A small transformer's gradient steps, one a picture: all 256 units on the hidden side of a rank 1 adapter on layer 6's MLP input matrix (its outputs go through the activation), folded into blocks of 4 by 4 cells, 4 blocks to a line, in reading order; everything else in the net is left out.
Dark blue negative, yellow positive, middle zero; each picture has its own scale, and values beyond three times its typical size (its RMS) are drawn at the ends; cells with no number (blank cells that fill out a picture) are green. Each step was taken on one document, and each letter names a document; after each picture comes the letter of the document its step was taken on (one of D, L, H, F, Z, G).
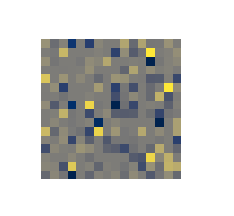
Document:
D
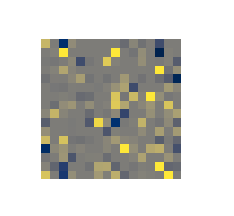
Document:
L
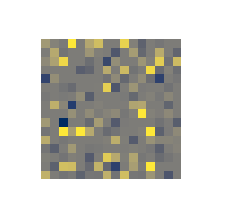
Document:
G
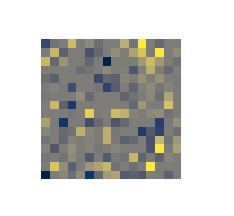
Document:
G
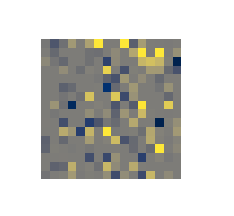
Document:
G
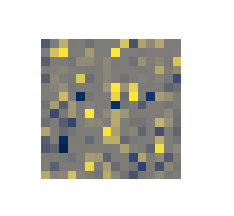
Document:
L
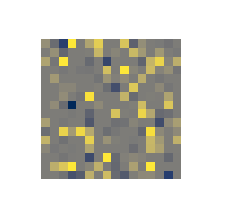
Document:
G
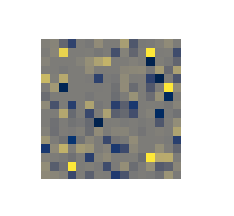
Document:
D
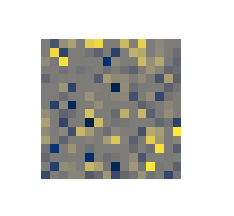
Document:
G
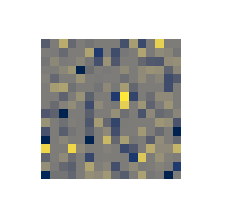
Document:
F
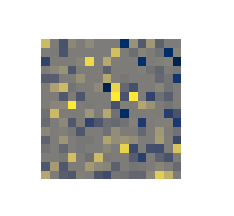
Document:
L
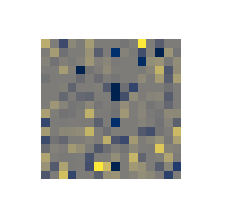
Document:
F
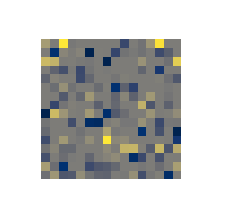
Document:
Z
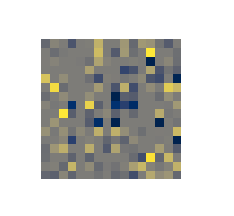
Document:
D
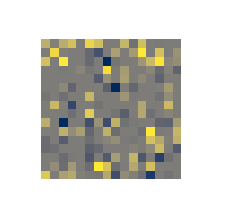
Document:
G
